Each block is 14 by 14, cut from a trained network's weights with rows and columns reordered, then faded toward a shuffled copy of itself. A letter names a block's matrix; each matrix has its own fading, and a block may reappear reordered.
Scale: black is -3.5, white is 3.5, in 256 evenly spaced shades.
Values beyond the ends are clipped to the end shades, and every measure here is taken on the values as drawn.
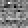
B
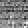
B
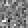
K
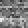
B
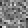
K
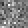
K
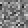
K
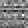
B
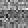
B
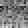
B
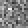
K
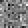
K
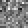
K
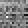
B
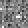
K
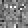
K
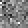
K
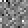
K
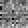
B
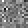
K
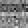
B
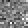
K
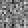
K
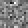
K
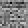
B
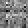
B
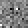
K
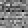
B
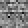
B
